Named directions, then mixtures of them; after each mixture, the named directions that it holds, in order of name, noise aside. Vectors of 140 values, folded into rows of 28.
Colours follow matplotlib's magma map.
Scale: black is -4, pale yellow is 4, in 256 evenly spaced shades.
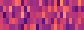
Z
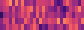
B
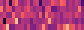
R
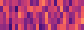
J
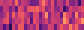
B, J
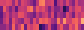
B, J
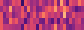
B, Z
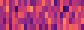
B, J, R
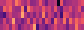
B, Z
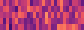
J, R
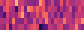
B, J, Z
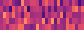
Z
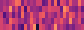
J, Z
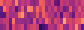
B, J, Z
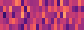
Z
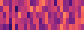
J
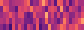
J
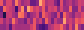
B, J, Z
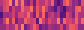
B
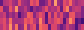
J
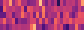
B, R, Z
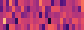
R
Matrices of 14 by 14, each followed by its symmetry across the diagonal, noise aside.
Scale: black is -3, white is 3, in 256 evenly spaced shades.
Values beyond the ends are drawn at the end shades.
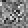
antisymmetric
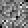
symmetric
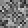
symmetric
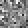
symmetric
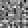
antisymmetric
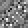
symmetric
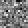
neither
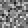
symmetric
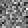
neither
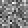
neither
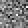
neither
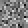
antisymmetric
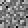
symmetric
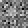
symmetric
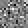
antisymmetric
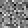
antisymmetric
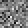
neither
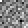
symmetric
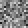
neither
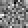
antisymmetric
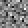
neither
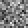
antisymmetric
